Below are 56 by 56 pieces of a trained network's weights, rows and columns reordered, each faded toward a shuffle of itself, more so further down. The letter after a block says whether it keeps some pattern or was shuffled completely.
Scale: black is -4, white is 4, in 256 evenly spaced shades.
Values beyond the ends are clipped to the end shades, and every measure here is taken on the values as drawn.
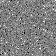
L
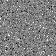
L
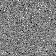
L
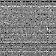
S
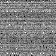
S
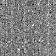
S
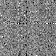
S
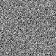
S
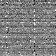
S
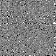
S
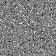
L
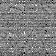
S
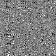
S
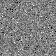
L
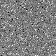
L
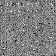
S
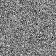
L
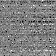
S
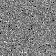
L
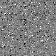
S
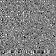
S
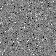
L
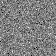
L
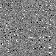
S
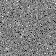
L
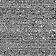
S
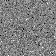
L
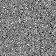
L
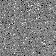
L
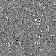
S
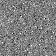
L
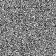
L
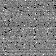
S
